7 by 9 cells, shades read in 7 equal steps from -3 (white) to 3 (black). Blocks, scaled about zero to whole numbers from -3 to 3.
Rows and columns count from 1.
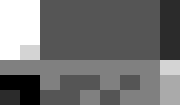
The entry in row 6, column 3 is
0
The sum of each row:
2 2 2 3 -2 8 7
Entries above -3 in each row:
7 7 7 8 9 9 9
